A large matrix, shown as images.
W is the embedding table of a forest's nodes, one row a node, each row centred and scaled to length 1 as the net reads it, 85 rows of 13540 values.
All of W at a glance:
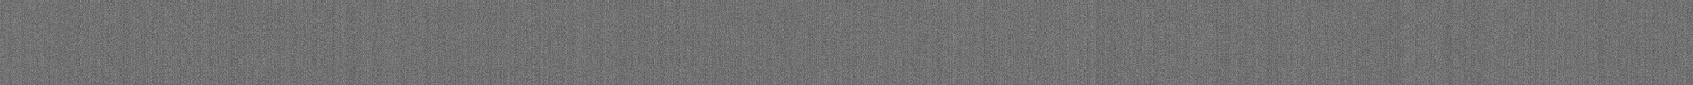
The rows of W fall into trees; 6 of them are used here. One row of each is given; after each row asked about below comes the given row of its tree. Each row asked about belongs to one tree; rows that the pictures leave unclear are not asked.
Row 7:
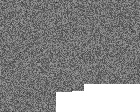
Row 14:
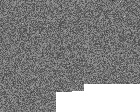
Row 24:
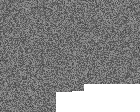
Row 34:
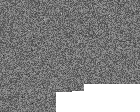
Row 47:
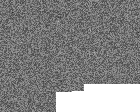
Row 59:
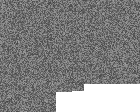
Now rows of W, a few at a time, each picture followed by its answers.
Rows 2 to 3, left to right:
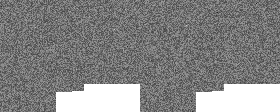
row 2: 59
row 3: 14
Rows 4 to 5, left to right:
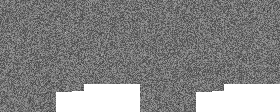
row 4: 47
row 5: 59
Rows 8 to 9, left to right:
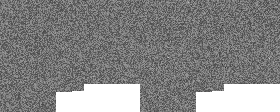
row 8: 59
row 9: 14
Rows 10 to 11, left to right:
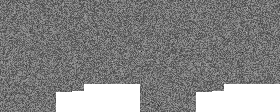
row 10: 24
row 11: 7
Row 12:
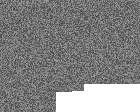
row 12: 14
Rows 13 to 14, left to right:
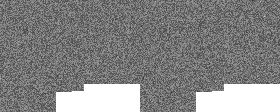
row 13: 47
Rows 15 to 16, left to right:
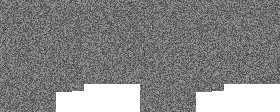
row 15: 14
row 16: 7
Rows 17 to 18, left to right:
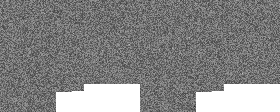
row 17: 47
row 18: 47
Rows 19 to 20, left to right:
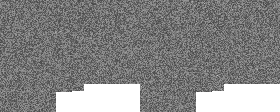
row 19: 34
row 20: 14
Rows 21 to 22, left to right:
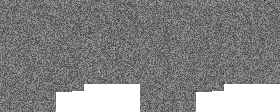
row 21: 14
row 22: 14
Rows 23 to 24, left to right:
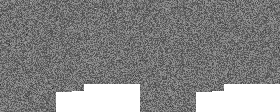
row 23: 47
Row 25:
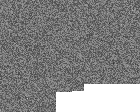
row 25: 59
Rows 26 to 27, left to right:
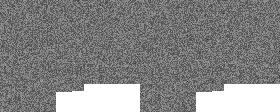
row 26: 59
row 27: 59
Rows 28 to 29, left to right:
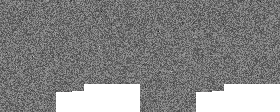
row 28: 14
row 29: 34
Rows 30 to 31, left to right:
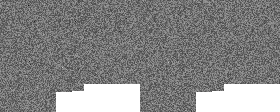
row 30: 34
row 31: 24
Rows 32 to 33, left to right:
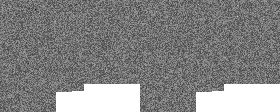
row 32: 59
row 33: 59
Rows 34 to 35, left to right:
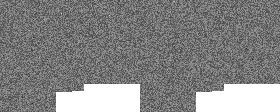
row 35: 7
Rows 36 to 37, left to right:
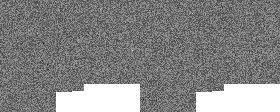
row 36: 34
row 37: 34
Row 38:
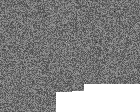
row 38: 7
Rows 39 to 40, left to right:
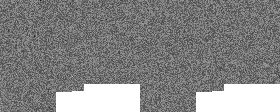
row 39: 47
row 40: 59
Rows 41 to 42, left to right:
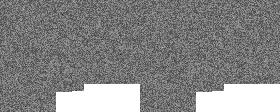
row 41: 7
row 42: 7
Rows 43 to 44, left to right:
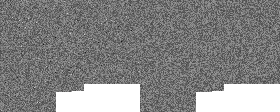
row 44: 7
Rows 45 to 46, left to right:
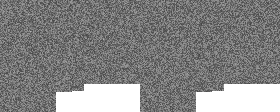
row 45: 59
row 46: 14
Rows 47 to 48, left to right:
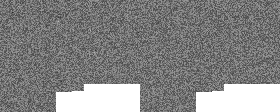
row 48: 14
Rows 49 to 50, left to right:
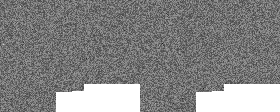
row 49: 7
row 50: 47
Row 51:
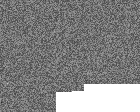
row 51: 47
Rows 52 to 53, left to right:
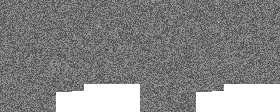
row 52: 7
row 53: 47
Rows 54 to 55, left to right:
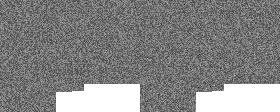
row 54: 59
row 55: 7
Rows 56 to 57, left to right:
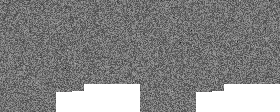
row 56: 24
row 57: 24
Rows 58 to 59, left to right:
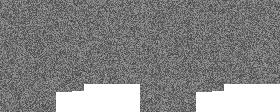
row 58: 59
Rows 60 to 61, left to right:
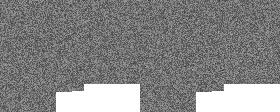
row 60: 59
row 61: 47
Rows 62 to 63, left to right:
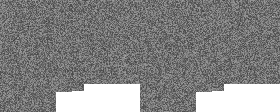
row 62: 59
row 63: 59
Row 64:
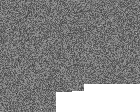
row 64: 14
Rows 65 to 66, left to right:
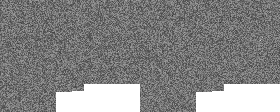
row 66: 47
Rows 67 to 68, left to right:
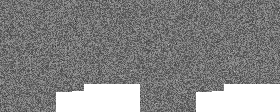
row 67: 7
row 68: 47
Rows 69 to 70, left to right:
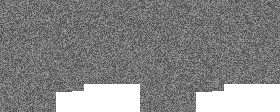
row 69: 14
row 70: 14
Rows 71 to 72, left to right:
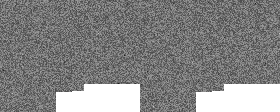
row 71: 14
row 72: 34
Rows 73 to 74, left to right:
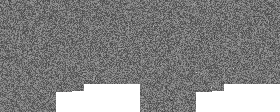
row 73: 47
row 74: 14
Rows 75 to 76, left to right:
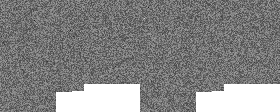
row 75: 14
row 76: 47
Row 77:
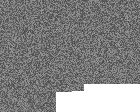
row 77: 47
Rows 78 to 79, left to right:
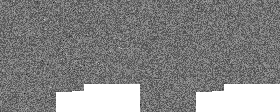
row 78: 34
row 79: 59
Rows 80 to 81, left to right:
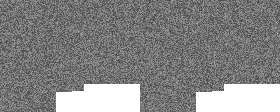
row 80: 47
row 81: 24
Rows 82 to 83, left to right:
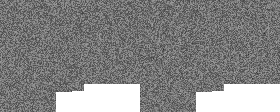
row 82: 14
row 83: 47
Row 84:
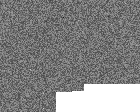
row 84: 59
